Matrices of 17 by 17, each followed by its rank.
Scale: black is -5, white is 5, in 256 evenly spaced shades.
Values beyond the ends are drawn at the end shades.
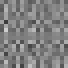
two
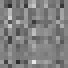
two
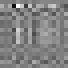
two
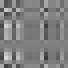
one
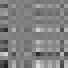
one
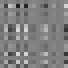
one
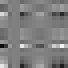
one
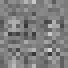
three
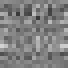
three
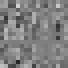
three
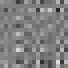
two
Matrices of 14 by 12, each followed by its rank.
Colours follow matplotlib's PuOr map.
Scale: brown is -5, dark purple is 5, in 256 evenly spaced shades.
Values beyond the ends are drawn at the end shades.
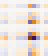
one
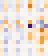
two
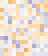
full rank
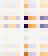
one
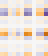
one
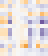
two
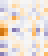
two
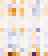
two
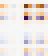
one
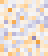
full rank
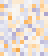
full rank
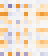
two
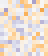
full rank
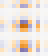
one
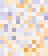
full rank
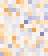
full rank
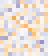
full rank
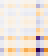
one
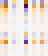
one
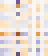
two
